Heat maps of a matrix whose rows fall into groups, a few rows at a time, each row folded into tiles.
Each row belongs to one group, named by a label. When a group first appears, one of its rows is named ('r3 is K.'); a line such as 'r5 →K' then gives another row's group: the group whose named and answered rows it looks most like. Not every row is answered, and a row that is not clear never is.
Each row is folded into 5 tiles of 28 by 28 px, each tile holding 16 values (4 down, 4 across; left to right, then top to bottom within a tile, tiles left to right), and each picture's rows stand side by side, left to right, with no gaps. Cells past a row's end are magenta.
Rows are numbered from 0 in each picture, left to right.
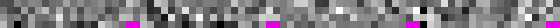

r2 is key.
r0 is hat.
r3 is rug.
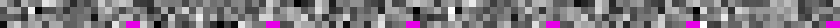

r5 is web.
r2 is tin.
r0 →rug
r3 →rug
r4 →tin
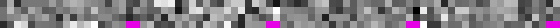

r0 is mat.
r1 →key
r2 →tin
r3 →web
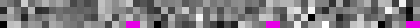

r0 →rug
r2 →mat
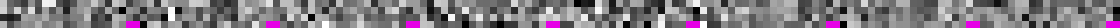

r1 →rug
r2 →mat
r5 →web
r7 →tin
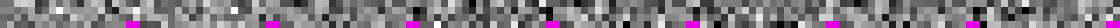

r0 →key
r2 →tin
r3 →mat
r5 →hat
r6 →tin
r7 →rug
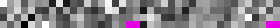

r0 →mat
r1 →rug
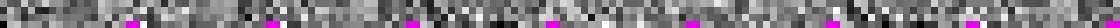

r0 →rug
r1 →web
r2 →web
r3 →hat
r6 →hat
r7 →web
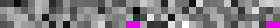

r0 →tin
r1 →mat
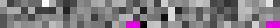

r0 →rug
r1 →rug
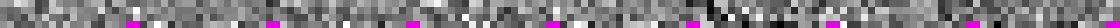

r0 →key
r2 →key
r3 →key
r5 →hat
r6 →web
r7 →hat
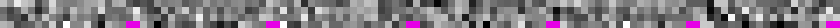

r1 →hat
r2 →web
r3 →tin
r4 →key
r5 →hat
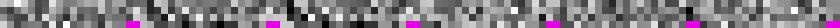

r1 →hat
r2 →hat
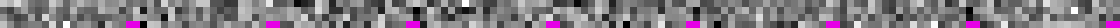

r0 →key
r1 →rug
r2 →tin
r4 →tin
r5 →hat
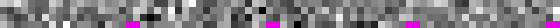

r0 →key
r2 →hat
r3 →key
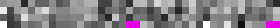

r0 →web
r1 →key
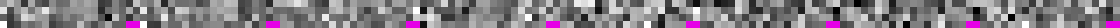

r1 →web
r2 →key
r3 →rug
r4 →key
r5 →tin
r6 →tin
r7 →mat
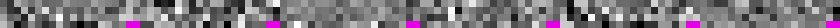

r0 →hat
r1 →tin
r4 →hat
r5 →tin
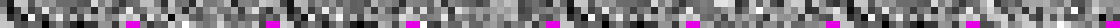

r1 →mat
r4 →hat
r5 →key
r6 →hat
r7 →mat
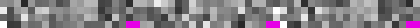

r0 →web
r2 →web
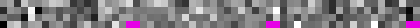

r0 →rug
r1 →key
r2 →mat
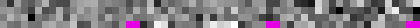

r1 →mat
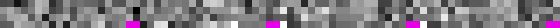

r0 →tin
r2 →web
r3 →web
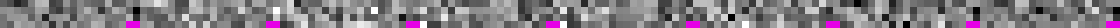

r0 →tin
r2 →mat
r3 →web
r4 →web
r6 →tin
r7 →tin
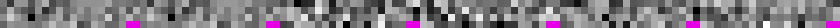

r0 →rug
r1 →rug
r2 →tin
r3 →hat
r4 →tin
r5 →key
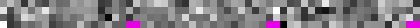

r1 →key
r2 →rug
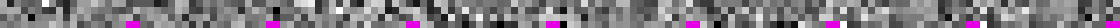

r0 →rug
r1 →tin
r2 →key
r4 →rug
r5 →hat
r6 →web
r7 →web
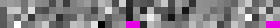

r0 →mat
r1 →rug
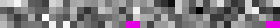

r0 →key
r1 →tin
